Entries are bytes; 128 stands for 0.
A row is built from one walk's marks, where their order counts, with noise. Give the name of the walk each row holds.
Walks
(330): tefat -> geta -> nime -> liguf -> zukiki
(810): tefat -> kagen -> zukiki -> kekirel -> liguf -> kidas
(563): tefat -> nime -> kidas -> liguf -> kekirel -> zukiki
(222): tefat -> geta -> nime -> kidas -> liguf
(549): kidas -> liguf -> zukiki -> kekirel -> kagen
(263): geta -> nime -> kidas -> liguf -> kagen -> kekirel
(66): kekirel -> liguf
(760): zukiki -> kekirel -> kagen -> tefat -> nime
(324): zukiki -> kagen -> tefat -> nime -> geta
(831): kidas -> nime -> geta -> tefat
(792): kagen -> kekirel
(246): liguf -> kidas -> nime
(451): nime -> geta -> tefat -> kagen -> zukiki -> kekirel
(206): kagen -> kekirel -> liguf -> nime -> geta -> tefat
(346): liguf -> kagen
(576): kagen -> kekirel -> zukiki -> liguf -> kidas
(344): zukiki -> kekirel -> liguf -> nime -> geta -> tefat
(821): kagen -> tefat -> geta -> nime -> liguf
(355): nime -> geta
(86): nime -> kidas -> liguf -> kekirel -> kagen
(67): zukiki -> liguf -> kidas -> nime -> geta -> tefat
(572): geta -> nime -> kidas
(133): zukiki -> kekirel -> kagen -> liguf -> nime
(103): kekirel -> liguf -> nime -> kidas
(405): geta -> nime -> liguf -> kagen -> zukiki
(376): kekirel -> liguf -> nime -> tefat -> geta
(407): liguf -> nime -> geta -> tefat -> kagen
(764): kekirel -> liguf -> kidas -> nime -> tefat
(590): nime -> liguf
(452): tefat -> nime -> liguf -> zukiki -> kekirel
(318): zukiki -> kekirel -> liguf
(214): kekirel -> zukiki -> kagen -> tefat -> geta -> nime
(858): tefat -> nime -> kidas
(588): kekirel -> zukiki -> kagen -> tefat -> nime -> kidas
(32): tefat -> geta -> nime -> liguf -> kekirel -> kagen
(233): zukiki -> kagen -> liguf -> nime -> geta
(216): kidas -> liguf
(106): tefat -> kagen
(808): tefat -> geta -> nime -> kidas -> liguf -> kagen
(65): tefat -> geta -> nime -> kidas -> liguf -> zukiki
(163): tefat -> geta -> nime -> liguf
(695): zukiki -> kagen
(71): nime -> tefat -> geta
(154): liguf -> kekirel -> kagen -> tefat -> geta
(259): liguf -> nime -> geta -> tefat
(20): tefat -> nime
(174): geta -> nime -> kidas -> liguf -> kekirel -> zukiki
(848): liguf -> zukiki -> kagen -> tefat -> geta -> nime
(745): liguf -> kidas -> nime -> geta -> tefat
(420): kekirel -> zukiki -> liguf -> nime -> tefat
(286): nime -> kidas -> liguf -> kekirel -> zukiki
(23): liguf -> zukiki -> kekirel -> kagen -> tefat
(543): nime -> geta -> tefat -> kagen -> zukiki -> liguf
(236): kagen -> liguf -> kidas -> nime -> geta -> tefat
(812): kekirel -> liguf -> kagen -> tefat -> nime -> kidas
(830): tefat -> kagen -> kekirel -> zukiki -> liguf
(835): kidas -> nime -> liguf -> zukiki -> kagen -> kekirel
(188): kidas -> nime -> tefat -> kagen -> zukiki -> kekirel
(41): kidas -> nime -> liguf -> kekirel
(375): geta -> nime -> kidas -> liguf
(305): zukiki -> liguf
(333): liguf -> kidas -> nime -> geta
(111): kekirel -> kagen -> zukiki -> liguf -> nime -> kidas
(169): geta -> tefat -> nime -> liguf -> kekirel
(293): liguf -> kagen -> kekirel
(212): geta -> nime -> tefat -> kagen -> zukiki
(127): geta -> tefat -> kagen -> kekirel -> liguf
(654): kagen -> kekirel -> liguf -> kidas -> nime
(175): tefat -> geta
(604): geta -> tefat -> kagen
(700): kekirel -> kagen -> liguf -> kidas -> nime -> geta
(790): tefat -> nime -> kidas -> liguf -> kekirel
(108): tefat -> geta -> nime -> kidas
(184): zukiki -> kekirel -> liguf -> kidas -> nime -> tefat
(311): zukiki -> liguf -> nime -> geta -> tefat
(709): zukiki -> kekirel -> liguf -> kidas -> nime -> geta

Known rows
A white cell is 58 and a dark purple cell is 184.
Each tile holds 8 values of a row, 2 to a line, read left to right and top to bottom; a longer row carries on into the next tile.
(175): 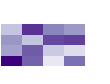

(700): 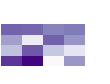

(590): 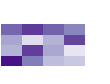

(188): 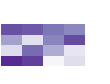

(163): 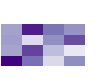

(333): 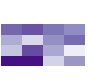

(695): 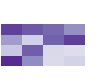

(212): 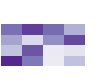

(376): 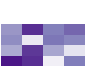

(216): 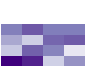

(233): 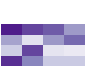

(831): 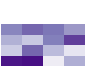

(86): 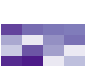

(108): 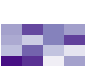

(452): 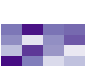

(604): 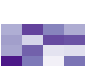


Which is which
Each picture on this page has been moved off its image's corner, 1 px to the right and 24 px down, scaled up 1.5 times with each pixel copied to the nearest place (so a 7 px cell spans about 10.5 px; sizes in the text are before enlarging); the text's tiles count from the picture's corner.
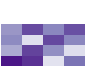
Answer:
(66)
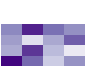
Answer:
(259)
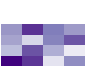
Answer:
(222)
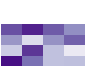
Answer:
(311)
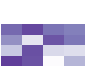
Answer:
(214)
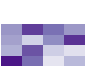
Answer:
(71)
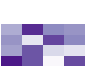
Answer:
(127)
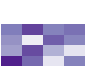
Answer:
(293)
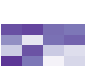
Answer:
(760)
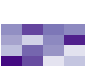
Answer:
(858)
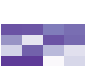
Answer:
(588)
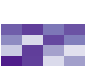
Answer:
(318)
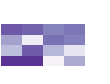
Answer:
(654)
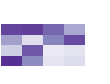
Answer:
(324)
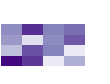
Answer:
(790)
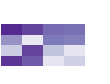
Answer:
(133)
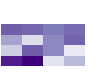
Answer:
(41)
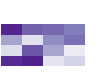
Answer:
(835)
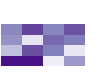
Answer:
(764)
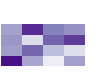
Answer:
(106)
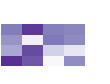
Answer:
(206)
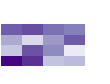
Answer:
(246)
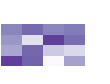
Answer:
(792)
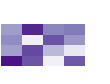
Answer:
(154)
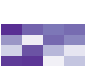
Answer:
(111)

